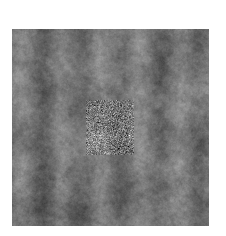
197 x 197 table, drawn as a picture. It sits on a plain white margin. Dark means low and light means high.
Stripes running up and down repeat 5 times from left to right. Values change most from cell to cell in the centre. There is no overall slope. An odd patch, rougher than its surroundings, sits in the centre.
